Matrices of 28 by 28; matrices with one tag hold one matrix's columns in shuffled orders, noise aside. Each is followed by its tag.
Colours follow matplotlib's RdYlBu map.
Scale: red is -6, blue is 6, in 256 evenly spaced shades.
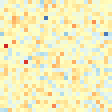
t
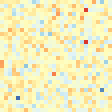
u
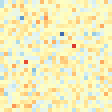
t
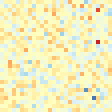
u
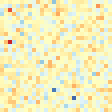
u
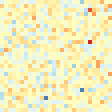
u
